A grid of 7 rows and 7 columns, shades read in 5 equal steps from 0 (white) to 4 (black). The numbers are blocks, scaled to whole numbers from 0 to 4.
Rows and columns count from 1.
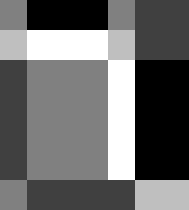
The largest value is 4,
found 11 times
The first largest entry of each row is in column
2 6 6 6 6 6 2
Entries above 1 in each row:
7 2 6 6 6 6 5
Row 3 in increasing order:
0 2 2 2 3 4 4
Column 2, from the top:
4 0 2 2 2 2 3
